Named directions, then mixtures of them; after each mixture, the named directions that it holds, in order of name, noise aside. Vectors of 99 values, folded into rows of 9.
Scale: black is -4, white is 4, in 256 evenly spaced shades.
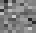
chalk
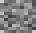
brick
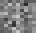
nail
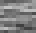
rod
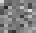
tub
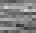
rod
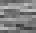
rod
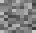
brick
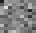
tub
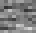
chalk, rod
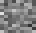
brick, chalk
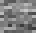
brick, rod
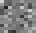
tub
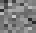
chalk
